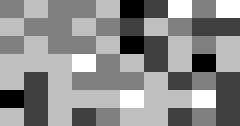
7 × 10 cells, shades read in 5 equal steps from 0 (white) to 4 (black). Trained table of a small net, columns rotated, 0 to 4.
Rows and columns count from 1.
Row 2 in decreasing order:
3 3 3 2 2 2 2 1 1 1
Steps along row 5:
up down up same same down up down up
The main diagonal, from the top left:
2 2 2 0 2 0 1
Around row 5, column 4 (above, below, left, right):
0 1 1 2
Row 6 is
4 3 1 1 1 0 1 1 0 3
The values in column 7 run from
1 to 3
